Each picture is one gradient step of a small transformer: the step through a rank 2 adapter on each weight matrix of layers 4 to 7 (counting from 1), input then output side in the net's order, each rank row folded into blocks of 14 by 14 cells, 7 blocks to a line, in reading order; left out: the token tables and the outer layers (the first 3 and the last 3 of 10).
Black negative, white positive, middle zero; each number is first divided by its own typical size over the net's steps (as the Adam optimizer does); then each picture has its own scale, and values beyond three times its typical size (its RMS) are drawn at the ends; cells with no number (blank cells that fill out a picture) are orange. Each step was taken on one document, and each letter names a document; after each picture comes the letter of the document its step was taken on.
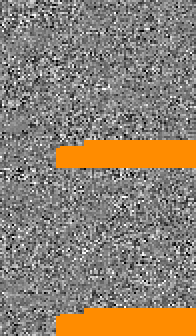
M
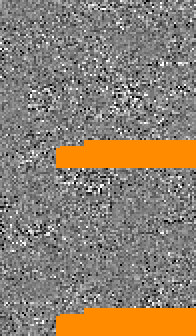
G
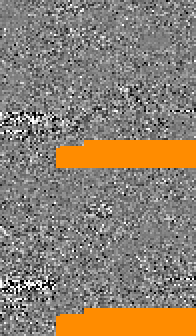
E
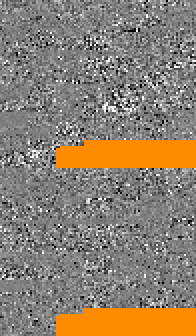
G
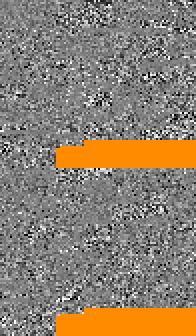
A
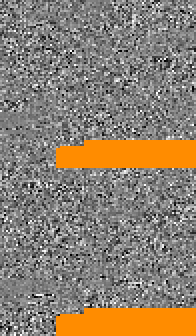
M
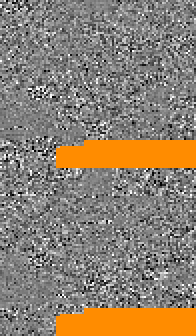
E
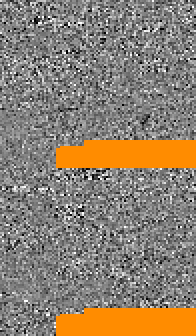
M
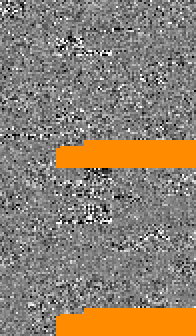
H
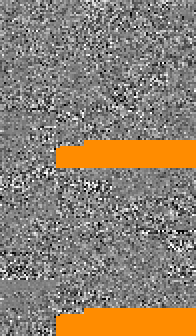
H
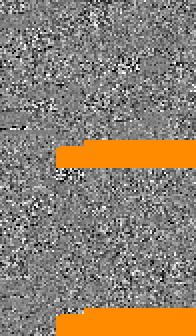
A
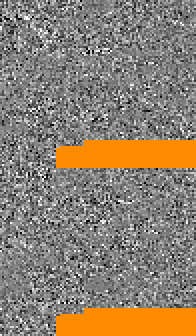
E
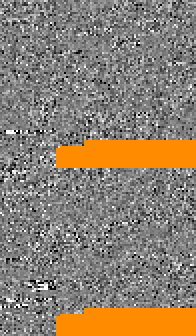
M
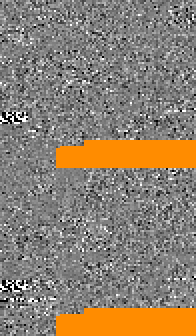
M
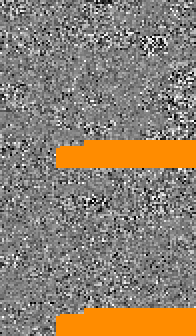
A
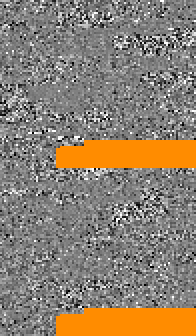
A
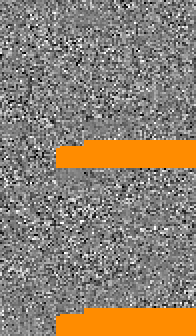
E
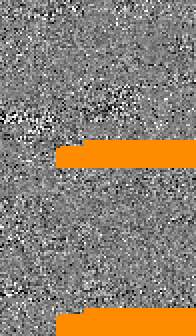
G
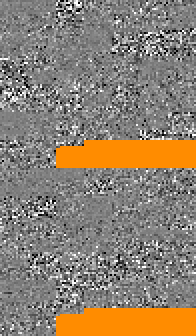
E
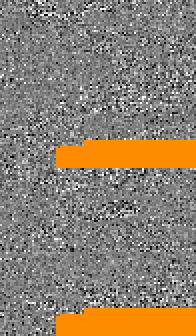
G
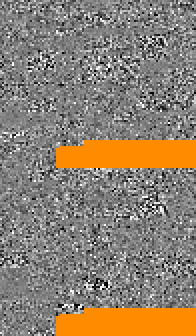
A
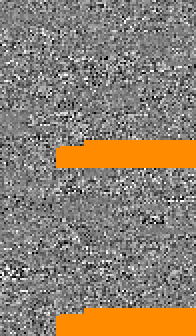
M
